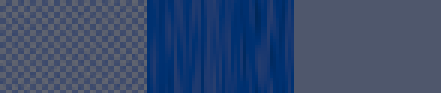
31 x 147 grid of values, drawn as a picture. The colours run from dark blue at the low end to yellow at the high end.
The table splits into one row of 3 panels. Panel 1,1: low, checkered. Panel 1,2: very low, streaked downward, faint in contrast. Panel 1,3: low, flat.
